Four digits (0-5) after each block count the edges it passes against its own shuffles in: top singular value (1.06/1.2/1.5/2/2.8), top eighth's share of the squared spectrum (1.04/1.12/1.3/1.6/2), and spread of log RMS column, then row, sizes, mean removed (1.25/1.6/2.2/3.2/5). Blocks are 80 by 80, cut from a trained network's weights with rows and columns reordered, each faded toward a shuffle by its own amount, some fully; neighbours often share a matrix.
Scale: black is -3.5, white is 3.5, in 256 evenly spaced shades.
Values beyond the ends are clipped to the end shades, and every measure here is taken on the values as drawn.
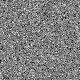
0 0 0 0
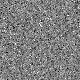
0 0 0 0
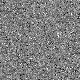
0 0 0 0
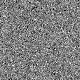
1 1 0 0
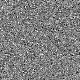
1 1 0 1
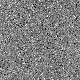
0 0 0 0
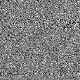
2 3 1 3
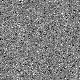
0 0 0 0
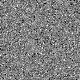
1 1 0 1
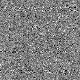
2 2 1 2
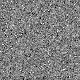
0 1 1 0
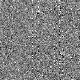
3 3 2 0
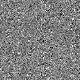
2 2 2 1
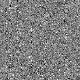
2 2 2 1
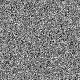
1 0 0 0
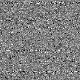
2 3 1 3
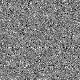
1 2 0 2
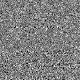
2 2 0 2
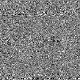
2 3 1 3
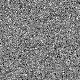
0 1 0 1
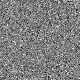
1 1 0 1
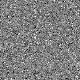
2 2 1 1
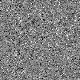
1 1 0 0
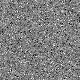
1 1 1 0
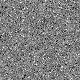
1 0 0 0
